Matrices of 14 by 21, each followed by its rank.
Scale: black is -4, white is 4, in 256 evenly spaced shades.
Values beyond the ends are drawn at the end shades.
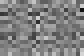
three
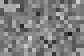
full rank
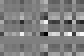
one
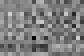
three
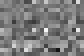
three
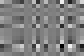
one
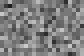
full rank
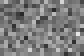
full rank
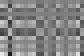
one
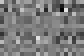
three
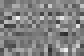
three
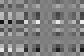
one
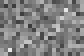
full rank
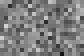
full rank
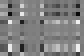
one
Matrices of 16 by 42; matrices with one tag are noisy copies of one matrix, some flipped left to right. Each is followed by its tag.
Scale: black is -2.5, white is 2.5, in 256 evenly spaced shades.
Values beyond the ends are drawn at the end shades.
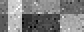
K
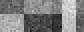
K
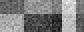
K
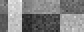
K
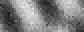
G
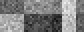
K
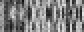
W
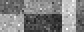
K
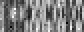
W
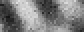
G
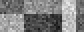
K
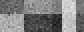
K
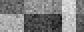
K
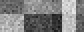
K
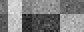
K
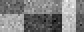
K
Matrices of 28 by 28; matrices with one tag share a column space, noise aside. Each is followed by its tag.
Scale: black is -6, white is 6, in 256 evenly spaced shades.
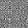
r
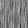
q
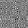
r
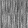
q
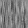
q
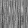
q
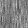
q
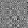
r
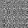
r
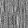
q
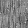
q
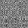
r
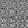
r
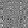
r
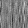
q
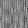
q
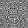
r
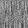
q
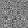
r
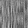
q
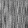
q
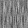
q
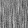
q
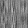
q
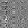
r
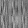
q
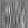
q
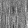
q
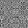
r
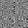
r
